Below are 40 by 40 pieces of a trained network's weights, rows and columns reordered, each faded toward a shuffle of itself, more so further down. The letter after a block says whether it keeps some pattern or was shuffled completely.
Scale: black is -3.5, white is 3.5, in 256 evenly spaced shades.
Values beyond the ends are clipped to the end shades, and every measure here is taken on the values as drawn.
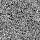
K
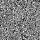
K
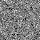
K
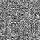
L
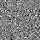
L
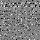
L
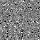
L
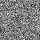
K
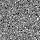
K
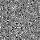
L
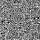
L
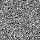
K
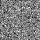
L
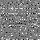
L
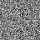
L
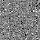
L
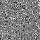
L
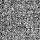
L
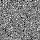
K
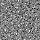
K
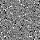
L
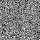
L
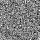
K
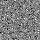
K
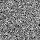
K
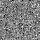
K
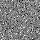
K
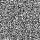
K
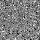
L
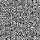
L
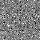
L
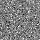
K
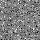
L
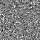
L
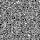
L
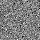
K
